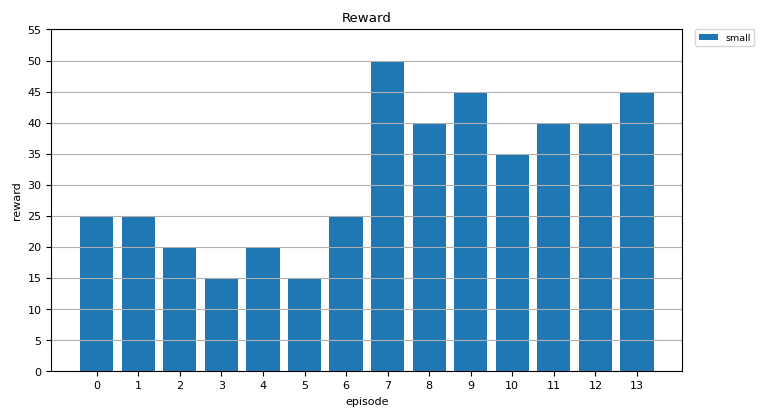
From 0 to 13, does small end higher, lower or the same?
higher
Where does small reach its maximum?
7
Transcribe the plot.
Title: Reward
x-axis: episode, ticks 0 1 2 3 4 5 6 7 8 9 10 11 12 13
y-axis: reward, ticks 0 5 10 15 20 25 30 35 40 45 50 55
Legend: small
Values:
small: 25 25 20 15 20 15 25 50 40 45 35 40 40 45
